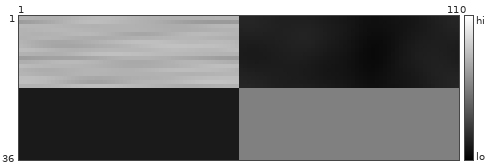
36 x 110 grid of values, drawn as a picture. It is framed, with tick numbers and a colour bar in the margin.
It is made of 2 by 2 panels. Panel 1,1: high, streaked across, faint in contrast. Panel 1,2: very low, smooth, faint in contrast. Panel 2,1: very low, flat. Panel 2,2: middling, flat.
